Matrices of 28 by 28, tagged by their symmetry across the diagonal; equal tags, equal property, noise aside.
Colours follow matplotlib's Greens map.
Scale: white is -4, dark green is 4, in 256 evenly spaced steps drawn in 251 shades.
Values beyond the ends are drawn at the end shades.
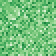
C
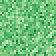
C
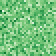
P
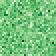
P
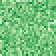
P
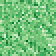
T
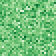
P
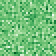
T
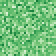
C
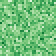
P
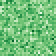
T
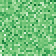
T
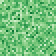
C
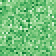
T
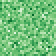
T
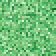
P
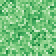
C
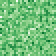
C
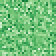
T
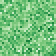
C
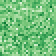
P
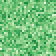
P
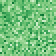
P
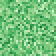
T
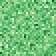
C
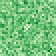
C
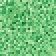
C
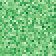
P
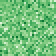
T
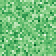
T
